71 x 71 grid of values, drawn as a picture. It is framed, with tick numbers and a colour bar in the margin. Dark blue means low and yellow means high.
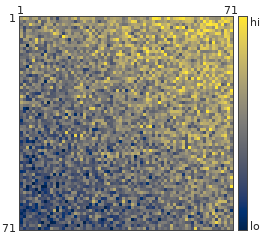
Neither half mirrors the other. The ninth with the highest average is the top right. Values rise toward the top right. Overall the values sit about 50% of the way up the scale. There are no regular stripes. No single row or column stands out from its neighbours. The bottom left is the ninth with the lowest average. The texture is fine-grained noise.
